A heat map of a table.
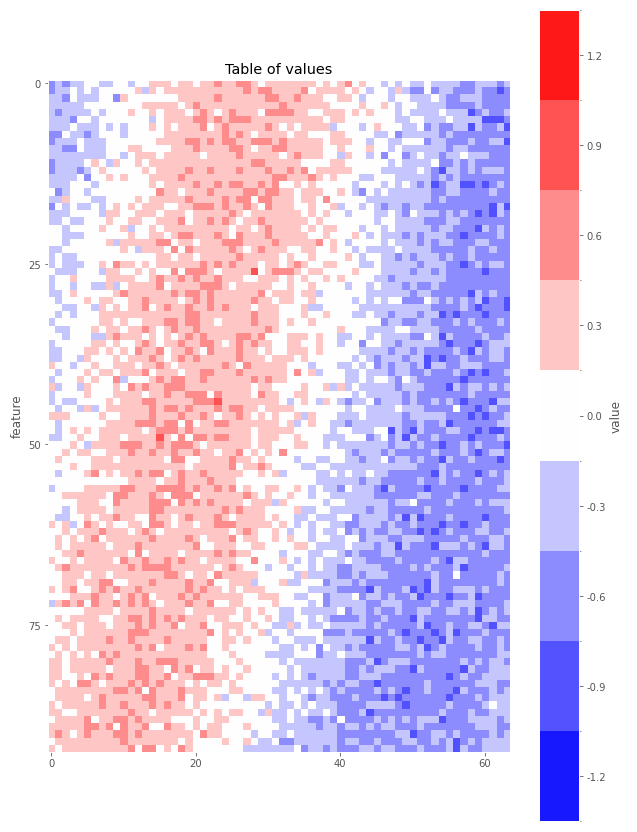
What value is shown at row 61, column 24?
0.6
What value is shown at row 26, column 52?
-0.3
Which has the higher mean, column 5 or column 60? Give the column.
5
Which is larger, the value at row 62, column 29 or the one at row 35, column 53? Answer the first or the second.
the first
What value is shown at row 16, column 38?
0.6
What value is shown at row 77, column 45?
-0.3
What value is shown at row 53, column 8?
0.3
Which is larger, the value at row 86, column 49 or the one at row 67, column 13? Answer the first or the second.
the second
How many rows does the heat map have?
93
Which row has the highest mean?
22
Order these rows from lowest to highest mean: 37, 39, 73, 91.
91, 73, 39, 37
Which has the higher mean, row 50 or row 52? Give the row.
50
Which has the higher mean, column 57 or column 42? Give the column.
42
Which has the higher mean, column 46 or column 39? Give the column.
39
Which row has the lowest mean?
92
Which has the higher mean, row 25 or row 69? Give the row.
25
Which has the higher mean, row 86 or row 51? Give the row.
51
